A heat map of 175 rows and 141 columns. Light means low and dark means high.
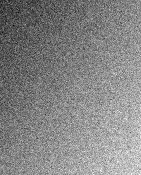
There are no regular stripes. The top left is the ninth with the highest average. The bottom right is the ninth with the lowest average. The texture is fine-grained noise. The values follow a bell shape. Values rise toward the top left.
